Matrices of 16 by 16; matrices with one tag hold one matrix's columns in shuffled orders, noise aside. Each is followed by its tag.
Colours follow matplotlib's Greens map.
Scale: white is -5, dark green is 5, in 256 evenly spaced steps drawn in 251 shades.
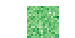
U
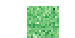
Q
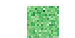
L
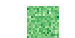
U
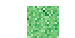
L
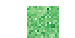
Q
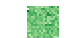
L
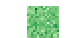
Q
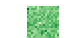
Q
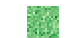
U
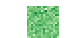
L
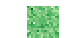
Q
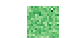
L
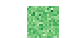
L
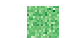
L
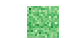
Q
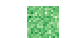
U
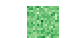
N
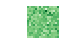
L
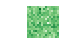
Q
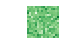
U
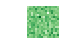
U
